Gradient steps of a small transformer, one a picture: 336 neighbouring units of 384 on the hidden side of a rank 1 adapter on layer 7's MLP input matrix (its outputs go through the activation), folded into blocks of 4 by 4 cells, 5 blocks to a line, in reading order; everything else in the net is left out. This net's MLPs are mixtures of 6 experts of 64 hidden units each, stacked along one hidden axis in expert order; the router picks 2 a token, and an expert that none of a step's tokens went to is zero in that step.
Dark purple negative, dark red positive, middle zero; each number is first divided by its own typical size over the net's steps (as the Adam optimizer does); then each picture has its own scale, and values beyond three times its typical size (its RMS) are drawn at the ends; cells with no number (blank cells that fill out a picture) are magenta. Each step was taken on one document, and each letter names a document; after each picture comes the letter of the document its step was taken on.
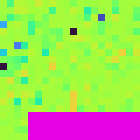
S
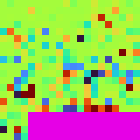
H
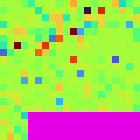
S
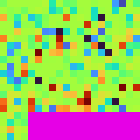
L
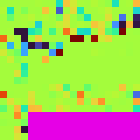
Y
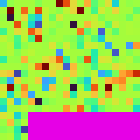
L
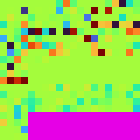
Y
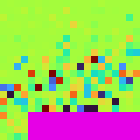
H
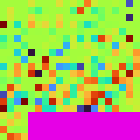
H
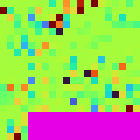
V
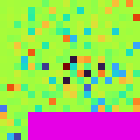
V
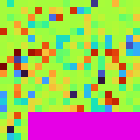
L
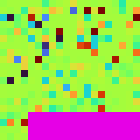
S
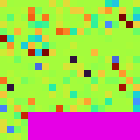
V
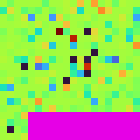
V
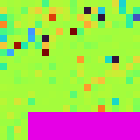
S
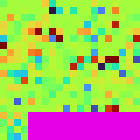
S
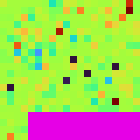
V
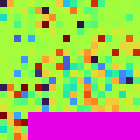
H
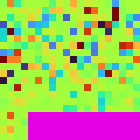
L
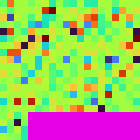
L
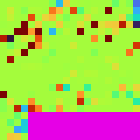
Y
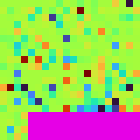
V
